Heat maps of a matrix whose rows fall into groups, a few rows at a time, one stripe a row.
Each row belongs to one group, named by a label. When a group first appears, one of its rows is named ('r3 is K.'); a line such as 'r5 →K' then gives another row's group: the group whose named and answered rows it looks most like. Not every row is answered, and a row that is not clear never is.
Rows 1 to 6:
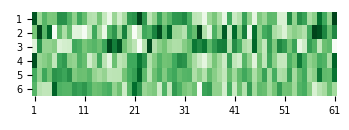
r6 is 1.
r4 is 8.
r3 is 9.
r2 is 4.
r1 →8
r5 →8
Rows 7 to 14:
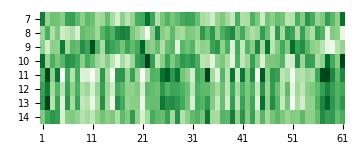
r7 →8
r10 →8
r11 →4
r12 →4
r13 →4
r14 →4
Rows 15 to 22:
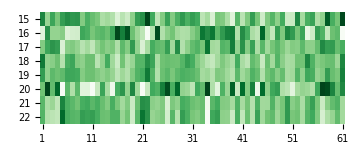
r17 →4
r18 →8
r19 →8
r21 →1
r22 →1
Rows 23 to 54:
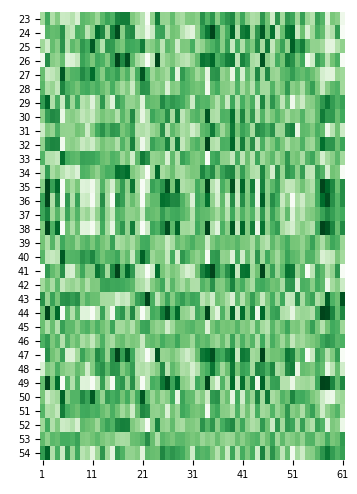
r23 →9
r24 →9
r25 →1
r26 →9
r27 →1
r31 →9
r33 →1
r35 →4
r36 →4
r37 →4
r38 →4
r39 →1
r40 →1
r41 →9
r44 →4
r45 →1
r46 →4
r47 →9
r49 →4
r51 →1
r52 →9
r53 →8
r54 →4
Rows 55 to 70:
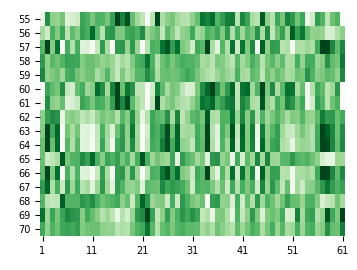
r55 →9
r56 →1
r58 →8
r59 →8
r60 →9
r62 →4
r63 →4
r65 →1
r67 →4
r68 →1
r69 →8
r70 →8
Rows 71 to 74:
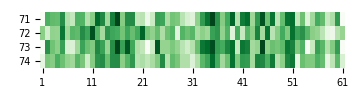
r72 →1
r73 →9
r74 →9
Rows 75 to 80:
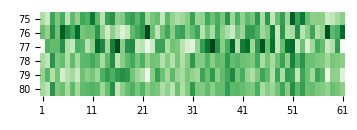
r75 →1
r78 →1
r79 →9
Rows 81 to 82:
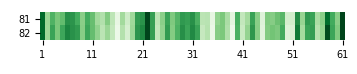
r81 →8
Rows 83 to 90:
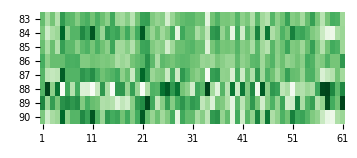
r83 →1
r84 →1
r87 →1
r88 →4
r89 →8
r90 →1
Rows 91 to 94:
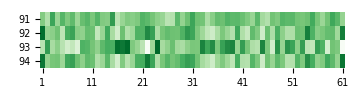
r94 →8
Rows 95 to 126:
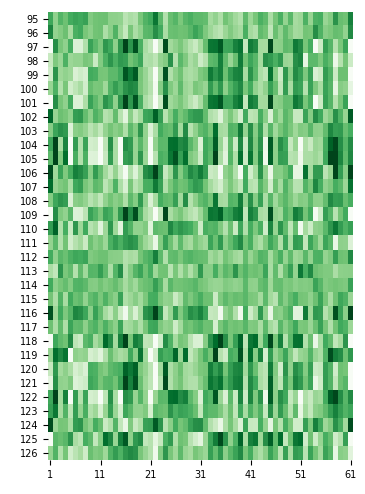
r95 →8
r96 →8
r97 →9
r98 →9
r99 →9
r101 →9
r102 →8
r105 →4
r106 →8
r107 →8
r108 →4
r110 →4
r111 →9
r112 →8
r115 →1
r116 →8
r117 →1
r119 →4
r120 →9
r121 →9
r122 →4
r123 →4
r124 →8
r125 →9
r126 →9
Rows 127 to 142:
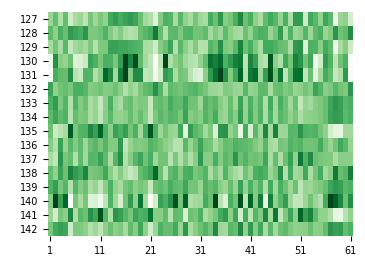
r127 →9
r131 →9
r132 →8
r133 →4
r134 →4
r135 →1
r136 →1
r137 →1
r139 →4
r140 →4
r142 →4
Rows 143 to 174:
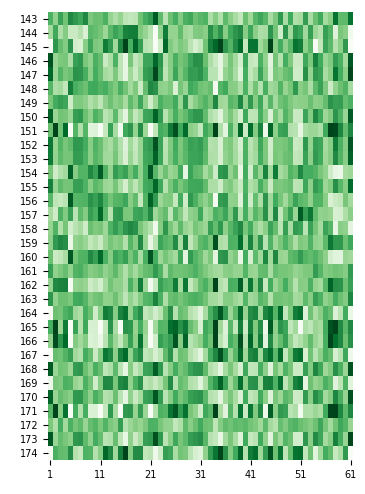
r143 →8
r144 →9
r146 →8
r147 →8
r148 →1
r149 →4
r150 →8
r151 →4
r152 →8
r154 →1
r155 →8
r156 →1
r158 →9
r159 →4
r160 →1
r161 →8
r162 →4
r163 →8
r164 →9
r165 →4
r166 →4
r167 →9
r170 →8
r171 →4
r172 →1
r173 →8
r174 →9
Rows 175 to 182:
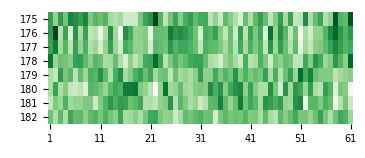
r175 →8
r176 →4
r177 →4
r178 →8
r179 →1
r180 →9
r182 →1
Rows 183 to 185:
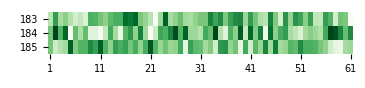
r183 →9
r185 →1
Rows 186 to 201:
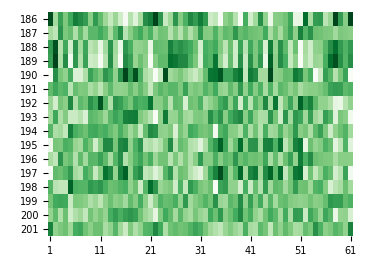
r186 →8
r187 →1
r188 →4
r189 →4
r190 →9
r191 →4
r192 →1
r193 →9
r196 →1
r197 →9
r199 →4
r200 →9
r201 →8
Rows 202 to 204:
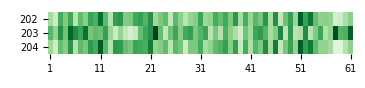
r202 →1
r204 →1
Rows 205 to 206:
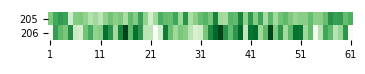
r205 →4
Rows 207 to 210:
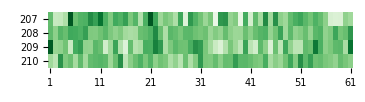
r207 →1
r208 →8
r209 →8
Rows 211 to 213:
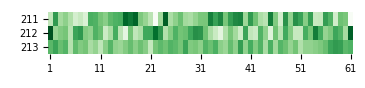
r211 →9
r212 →8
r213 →4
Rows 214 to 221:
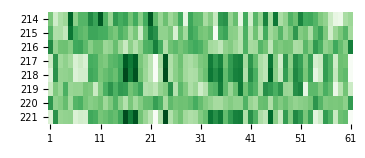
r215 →1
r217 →9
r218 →9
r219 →9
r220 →8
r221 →9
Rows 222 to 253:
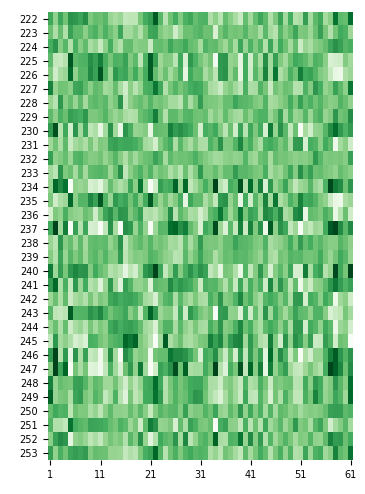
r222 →8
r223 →1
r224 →4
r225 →1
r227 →8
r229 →8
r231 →9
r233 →1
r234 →4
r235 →1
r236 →9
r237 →4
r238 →1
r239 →1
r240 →8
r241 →4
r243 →1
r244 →9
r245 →9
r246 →4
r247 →4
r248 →8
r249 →8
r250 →4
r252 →4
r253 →8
